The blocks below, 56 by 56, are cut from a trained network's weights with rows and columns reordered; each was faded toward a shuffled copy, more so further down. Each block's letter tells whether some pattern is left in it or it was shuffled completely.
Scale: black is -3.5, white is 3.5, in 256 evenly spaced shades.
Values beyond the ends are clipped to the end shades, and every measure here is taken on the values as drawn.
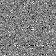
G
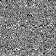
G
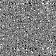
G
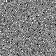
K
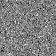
K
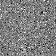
G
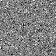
K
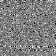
G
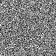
K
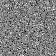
K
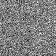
G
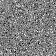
K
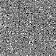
G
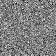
G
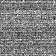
G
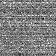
G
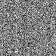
G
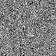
G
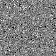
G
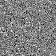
G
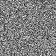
K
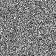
K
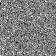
K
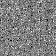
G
